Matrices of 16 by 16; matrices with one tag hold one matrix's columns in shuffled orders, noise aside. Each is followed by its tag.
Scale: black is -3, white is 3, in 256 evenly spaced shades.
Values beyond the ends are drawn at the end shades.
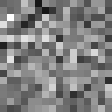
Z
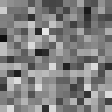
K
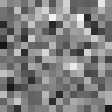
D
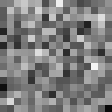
D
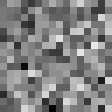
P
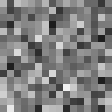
P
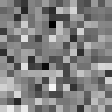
K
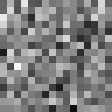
D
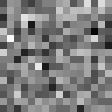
D
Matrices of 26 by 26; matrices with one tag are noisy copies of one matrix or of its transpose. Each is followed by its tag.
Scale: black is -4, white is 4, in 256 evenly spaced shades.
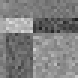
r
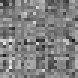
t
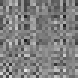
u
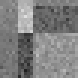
r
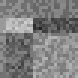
r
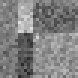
r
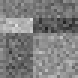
r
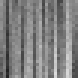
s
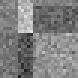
r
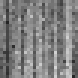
s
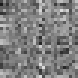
t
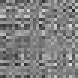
u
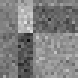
r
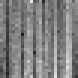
s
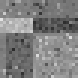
r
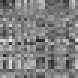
t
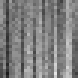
s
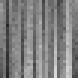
s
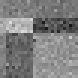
r
